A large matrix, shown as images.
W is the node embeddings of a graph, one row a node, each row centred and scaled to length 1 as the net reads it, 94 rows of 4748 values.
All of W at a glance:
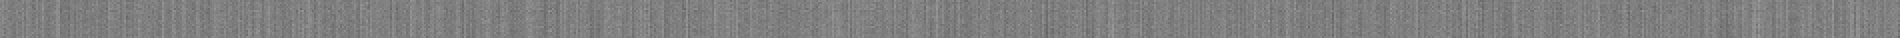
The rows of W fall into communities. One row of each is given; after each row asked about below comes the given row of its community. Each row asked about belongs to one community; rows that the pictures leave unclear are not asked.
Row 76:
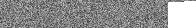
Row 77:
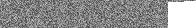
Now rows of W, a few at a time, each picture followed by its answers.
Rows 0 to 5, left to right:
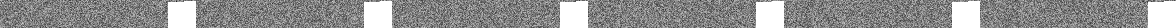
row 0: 76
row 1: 77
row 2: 77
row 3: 77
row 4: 77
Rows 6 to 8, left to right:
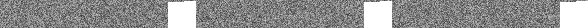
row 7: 76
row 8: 77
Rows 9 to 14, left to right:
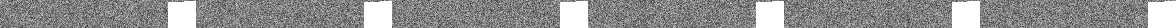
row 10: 77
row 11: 76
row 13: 77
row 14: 77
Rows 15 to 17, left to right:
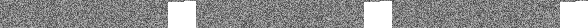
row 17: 77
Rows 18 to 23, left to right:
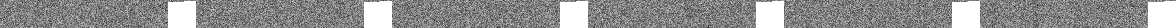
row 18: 77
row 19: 76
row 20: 77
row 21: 77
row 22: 77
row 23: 77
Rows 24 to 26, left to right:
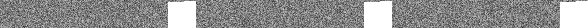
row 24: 77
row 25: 76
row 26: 76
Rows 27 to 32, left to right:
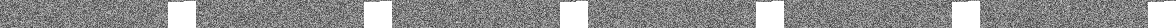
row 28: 76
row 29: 76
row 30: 77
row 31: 77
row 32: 76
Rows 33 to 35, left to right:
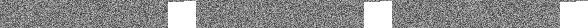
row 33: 76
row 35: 77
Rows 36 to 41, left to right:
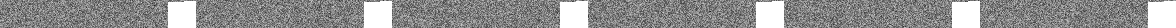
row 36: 76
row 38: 77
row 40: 76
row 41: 77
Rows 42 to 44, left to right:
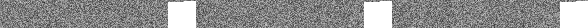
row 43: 76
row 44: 77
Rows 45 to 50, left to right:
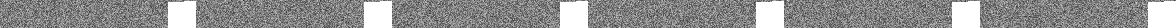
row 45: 77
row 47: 77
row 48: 77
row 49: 77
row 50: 76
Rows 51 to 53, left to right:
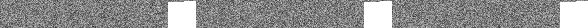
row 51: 77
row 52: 76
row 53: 77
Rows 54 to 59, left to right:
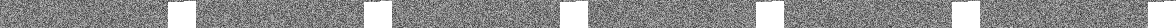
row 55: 77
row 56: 76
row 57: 77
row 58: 76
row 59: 77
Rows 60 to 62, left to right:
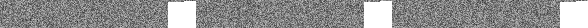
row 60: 76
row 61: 77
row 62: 76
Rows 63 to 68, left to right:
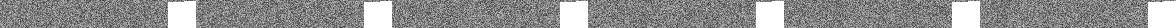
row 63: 76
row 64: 76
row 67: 77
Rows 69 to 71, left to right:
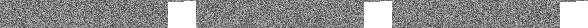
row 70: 77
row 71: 76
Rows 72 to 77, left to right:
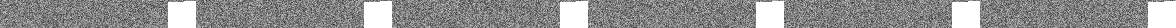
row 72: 77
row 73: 76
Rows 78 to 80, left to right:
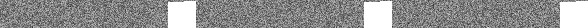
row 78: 76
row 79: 76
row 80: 76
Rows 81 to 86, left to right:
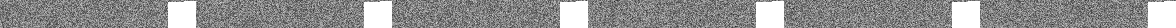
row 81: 76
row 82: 76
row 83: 76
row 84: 77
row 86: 77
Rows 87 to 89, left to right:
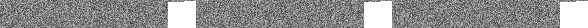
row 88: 77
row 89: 76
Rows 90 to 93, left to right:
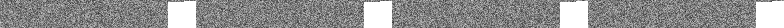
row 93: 77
